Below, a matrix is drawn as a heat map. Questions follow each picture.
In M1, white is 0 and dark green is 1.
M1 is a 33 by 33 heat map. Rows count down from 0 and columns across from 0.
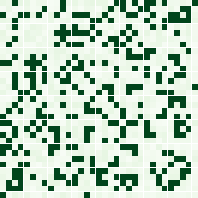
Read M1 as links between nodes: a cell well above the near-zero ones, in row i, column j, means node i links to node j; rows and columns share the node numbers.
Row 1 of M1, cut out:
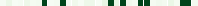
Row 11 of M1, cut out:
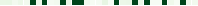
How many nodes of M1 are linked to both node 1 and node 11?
4
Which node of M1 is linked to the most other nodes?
node 2
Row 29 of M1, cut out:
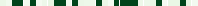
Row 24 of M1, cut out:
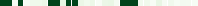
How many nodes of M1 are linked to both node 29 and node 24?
6
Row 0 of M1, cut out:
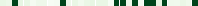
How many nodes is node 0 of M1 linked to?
9
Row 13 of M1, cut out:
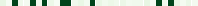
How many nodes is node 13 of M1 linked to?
8
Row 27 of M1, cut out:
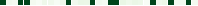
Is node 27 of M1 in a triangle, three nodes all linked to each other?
yes
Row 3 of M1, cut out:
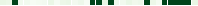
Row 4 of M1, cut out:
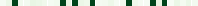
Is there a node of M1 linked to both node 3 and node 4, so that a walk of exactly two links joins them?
yes
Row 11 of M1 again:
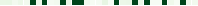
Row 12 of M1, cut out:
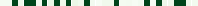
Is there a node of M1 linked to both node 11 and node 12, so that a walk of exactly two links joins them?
yes
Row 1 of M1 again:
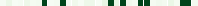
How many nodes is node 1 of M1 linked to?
8
